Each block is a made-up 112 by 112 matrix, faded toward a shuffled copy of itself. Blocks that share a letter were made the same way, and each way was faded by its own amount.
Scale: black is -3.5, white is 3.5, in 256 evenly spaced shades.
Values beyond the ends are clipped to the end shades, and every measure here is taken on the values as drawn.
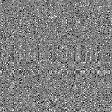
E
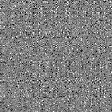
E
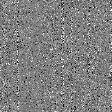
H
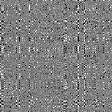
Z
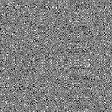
E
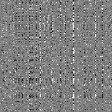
Z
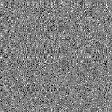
E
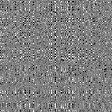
Z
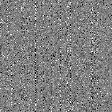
H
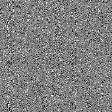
H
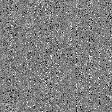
H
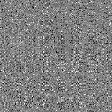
E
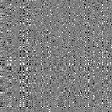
Z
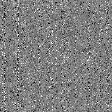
H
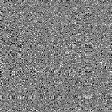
E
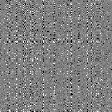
Z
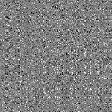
E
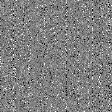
H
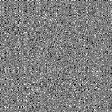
E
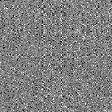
E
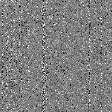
H
